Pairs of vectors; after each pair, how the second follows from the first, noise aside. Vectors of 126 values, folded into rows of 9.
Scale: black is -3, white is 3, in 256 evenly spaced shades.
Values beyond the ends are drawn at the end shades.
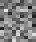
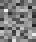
copied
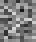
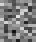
reversed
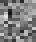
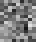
reversed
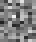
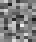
reversed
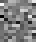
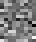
reversed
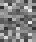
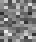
reversed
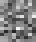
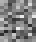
copied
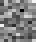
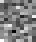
reversed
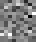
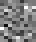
reversed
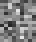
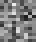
reversed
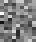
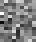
copied
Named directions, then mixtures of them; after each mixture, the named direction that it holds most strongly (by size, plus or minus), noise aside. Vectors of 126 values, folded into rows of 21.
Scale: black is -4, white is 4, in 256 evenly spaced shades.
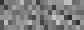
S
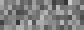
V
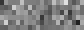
S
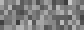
V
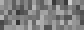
V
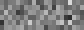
V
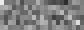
S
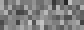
V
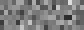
V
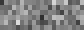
V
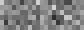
S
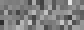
V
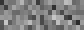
S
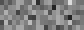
S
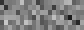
S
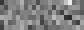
S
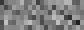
S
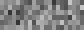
V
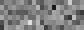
S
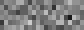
S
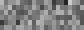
V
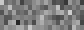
V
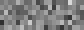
V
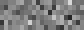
S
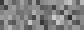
S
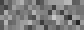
S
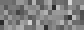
V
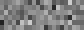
V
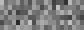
V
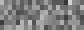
V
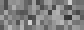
S
